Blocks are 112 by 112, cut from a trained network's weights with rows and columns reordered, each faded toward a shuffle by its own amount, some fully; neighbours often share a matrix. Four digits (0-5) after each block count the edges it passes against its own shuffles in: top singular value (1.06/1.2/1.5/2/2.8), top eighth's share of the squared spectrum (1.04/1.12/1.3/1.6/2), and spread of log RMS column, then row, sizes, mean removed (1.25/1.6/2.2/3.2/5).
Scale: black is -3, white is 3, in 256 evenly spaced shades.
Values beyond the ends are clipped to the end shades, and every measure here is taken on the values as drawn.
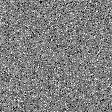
0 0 0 0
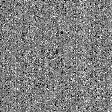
2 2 0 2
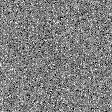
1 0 0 0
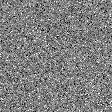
0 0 0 0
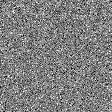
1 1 0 0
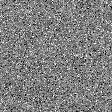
0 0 0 0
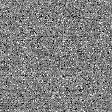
2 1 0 0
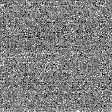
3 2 2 1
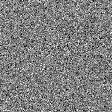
2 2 0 1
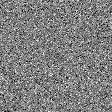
0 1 0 0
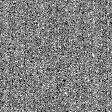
2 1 0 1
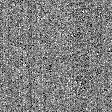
2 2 0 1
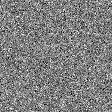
0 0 0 0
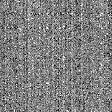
3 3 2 2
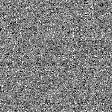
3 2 1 1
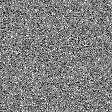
1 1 0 0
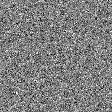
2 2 0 0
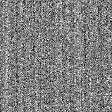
3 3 1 2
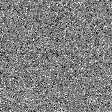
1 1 0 0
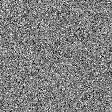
2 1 0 0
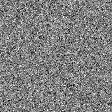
2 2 0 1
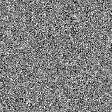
3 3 1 1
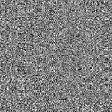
4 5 2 3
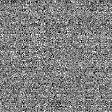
3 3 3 2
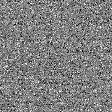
2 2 1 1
